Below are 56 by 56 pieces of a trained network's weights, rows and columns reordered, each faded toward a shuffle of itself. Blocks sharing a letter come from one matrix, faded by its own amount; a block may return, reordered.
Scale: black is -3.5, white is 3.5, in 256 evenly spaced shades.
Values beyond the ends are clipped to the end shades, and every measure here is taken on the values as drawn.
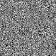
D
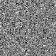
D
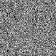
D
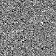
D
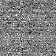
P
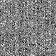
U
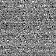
P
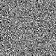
D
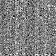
U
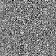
D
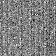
U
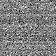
P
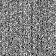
U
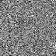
D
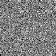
D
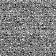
P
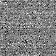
P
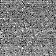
P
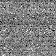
P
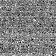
P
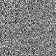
D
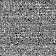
P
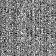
U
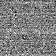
P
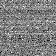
P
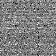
P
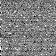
P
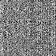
U
